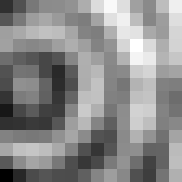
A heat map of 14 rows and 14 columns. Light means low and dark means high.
Grain: blotchy. Ninth with the lowest average: top right. Slope: up to the bottom left. Rings: centred on the middle left.
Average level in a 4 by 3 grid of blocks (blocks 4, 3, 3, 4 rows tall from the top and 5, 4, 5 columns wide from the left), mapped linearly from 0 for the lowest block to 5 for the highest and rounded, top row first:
210
421
522
343
